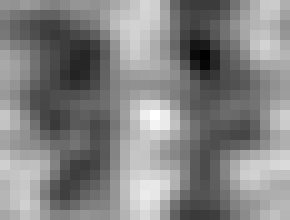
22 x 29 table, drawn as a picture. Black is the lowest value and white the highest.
Stripes: upright, repeating 2 times. Lone odd cells: none. Odd rows or columns: none.
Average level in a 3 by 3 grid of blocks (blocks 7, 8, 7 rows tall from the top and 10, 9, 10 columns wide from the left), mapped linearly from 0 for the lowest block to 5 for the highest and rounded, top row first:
042 / 041 / 353
